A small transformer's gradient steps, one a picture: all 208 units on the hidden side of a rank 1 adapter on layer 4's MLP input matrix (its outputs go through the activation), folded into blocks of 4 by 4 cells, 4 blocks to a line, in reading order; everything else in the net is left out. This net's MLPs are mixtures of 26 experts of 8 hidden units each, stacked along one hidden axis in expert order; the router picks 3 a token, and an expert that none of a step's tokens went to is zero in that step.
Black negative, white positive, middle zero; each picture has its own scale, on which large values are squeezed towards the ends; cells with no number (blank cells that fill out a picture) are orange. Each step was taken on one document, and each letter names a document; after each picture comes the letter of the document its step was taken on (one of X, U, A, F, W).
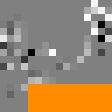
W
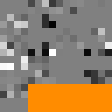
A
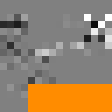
W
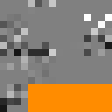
W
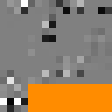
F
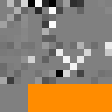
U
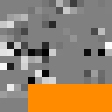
A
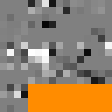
A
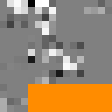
U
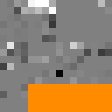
U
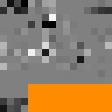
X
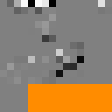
U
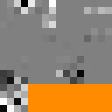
F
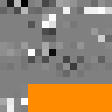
X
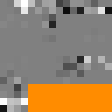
F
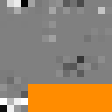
F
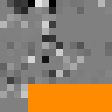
U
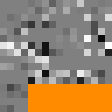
A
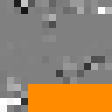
F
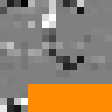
X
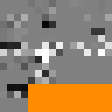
A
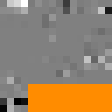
F
